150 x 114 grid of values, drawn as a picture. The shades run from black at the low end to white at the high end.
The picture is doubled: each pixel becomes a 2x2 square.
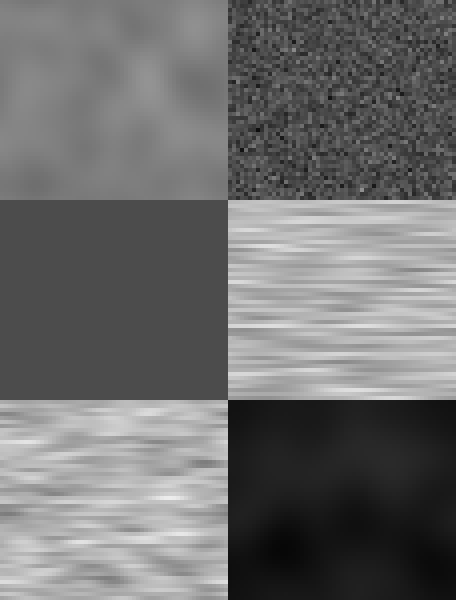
The table splits into 3 rows of 2 panels. Panel 1,1: middling, smooth, faint in contrast. Panel 1,2: low, fine-grained. Panel 2,1: low, flat. Panel 2,2: high, streaked across. Panel 3,1: high, streaked across. Panel 3,2: very low, smooth, faint in contrast.
